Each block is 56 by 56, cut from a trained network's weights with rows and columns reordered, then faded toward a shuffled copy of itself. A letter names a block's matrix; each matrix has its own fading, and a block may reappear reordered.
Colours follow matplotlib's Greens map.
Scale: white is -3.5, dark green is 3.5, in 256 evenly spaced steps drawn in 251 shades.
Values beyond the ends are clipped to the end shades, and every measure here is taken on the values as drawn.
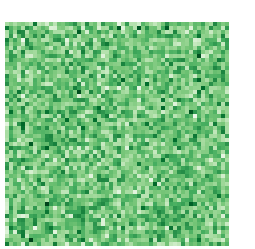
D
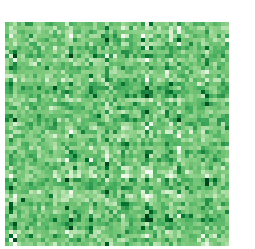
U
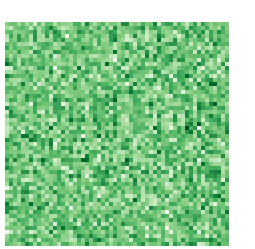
D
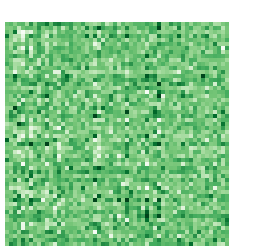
U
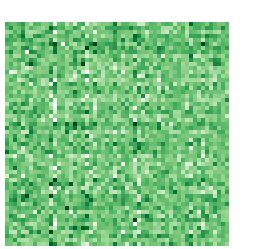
U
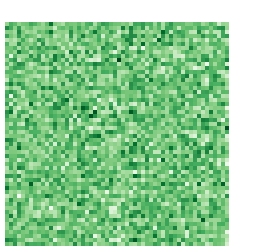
D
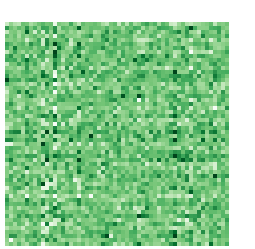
U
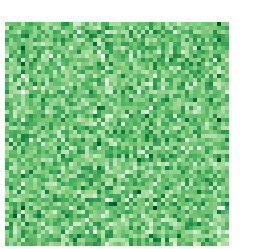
D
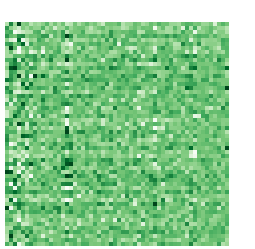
U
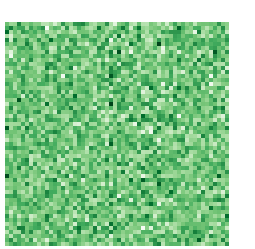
D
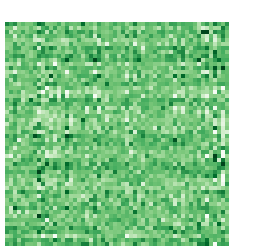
U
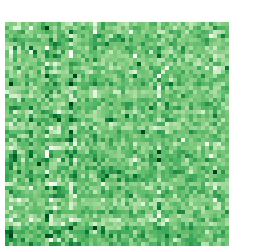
U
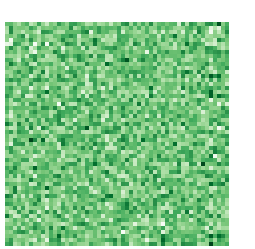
D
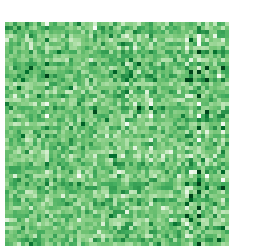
U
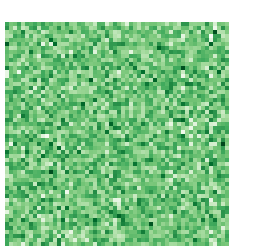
D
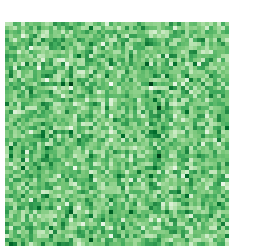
D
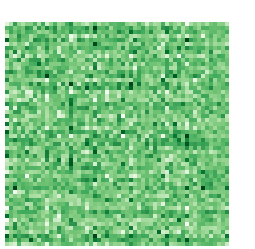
U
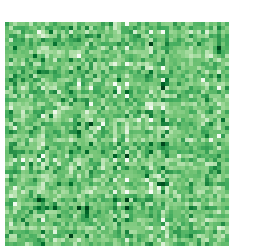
U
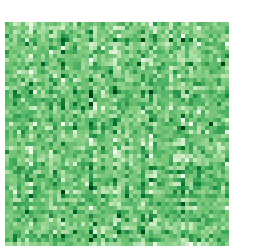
U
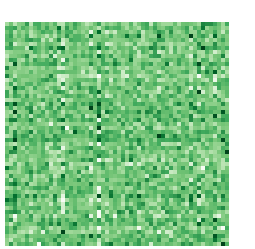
U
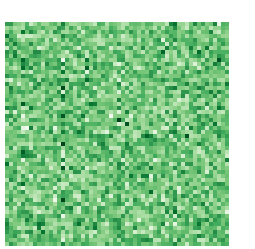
D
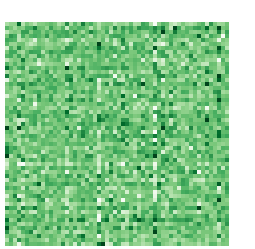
U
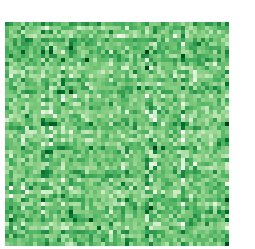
U
